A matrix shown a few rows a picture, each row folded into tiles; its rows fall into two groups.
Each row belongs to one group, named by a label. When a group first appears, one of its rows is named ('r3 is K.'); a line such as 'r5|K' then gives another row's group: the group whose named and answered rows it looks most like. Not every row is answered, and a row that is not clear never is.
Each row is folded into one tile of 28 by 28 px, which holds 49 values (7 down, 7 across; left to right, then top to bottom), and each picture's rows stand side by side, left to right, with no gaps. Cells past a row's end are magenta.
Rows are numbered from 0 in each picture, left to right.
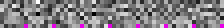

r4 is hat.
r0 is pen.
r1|pen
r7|hat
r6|pen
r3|pen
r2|hat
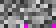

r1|pen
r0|pen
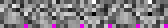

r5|pen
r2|hat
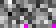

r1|pen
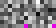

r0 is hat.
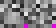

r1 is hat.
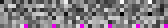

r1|hat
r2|hat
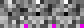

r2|pen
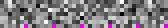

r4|pen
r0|hat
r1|pen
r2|hat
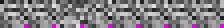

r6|hat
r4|hat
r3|hat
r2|pen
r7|hat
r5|hat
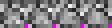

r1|pen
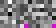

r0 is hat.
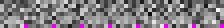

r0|pen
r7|pen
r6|pen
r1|hat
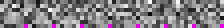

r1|pen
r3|hat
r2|pen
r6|hat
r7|hat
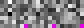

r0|hat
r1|hat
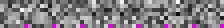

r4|hat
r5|hat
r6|pen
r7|hat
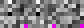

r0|pen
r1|hat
